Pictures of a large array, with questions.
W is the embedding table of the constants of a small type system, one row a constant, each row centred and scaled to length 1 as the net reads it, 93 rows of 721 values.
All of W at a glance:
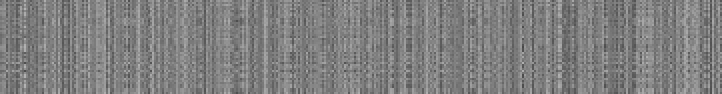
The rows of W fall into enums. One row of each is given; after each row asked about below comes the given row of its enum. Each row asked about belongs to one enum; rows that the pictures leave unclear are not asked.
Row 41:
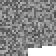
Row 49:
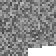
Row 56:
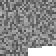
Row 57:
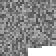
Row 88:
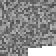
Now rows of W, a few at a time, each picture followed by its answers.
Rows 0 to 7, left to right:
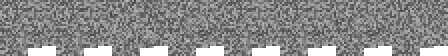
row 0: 41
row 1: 41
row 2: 57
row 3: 49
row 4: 41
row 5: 41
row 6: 49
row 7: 56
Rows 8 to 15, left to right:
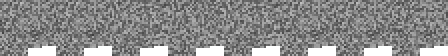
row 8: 49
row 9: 49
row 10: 88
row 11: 56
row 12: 88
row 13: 49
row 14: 49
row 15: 41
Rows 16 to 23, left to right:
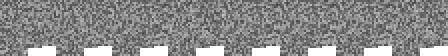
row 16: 41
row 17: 56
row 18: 88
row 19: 57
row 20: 88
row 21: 88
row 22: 88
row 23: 57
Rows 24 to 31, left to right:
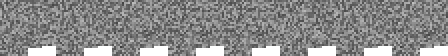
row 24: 88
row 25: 56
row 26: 49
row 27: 41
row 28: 41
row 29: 57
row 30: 56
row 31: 49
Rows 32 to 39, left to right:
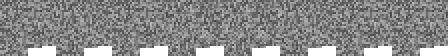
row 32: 41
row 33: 56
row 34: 41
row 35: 57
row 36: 57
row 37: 56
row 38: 41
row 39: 41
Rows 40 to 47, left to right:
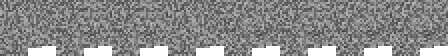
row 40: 56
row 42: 41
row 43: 56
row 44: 49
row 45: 41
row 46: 49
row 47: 49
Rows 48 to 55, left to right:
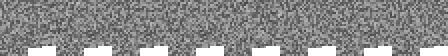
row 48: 88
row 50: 41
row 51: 49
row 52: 57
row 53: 56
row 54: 41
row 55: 56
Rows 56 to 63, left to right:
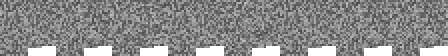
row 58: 88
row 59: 56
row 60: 49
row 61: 56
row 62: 57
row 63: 57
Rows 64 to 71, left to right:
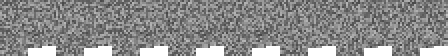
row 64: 41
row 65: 88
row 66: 41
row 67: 49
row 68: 49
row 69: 56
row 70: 57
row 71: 57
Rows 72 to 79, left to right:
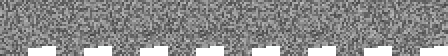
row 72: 56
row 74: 49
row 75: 49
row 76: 41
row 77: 49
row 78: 57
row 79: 88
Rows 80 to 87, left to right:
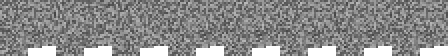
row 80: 41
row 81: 88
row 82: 56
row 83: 49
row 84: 49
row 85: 41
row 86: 49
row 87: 41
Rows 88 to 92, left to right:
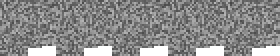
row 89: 56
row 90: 88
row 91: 56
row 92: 88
